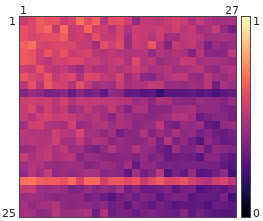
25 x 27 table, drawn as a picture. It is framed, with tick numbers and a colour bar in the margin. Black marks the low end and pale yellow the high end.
There is an overall slope up to the top left. The bottom right is the ninth with the lowest average. The top left is the ninth with the highest average. Rows 10 and 21 differ from the rows beside them.
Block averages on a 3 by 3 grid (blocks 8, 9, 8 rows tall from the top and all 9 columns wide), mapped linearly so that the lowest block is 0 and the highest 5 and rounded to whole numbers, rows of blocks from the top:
543 / 321 / 310
